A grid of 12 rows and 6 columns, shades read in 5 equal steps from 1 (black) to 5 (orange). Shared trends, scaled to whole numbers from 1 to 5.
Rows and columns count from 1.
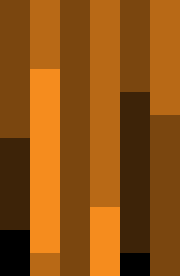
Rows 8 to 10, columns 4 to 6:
4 2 3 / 4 2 3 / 5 2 3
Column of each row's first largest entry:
2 2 2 2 2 2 2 2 2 2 2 4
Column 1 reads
3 3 3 3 3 3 2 2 2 2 1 1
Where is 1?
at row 11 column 1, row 12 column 1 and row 12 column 5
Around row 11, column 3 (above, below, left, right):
3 3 5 5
